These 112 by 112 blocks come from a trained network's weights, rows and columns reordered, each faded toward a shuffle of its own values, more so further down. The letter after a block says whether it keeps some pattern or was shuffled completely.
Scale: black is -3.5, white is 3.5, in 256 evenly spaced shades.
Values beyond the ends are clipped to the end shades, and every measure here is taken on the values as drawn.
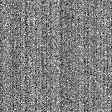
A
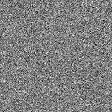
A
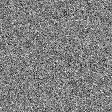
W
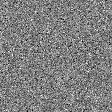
W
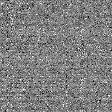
A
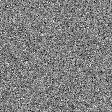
W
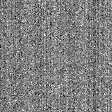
A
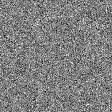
W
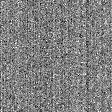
A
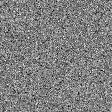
W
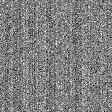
A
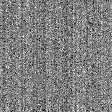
A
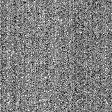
A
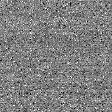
A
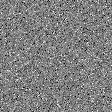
W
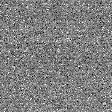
A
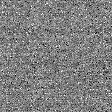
A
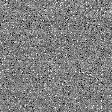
A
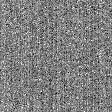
A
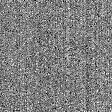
A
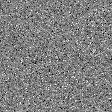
W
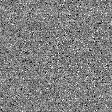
A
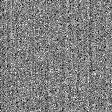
A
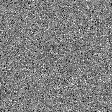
W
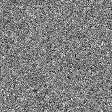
A
